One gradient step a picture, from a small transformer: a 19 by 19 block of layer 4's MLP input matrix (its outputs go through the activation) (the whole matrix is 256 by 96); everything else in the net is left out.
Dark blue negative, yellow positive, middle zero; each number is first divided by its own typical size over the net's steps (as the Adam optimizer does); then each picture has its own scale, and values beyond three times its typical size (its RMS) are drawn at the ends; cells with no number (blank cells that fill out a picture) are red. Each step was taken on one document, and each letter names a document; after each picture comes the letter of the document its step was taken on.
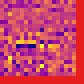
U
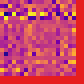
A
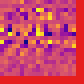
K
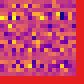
A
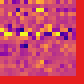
K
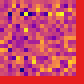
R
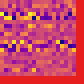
A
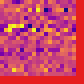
K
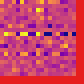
K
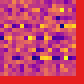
R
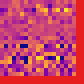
U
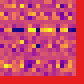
A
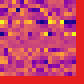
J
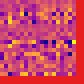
U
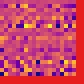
R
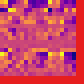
J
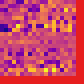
U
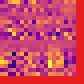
J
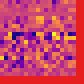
R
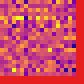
R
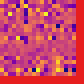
R
